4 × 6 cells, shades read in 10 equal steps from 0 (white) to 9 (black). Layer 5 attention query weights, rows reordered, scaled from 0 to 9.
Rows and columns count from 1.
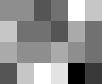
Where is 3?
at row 2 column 5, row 3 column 1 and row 3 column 4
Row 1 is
4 4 6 5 0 2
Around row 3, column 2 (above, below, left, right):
5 2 3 4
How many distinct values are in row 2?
4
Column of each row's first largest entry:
3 4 6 5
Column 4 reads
5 6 3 1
